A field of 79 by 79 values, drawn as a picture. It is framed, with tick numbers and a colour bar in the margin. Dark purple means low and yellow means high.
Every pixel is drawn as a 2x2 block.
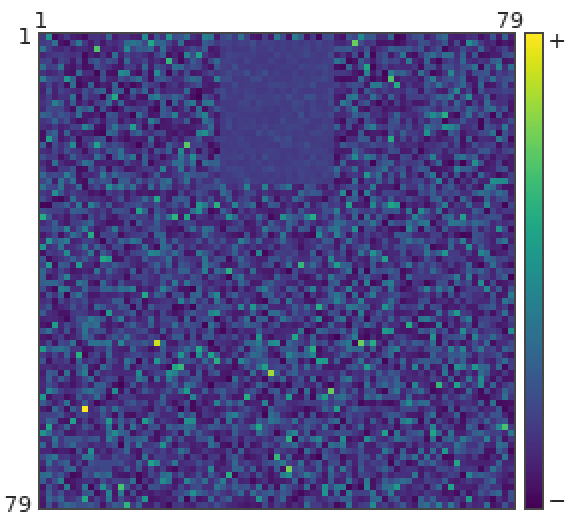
Slope: none. Grain: fine. Calmest part: top middle. Stripes: none. Odd rows or columns: none. Odd patch: calmer, in the top middle.
